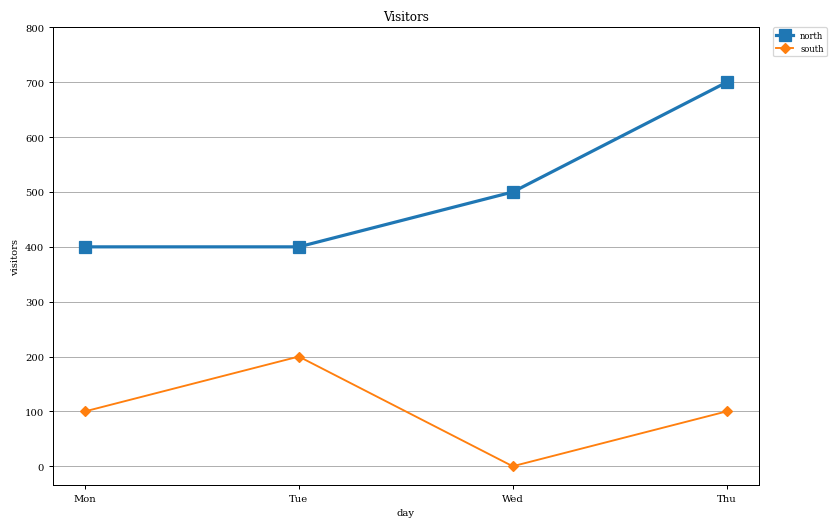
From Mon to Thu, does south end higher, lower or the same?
the same
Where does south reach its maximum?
Tue
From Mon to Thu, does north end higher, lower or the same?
higher
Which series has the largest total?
north
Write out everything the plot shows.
Title: Visitors
x-axis: day, ticks Mon Tue Wed Thu
y-axis: visitors, ticks 0 100 200 300 400 500 600 700 800
Legend: north, south
Values:
north: 400 400 500 700
south: 100 200 0 100
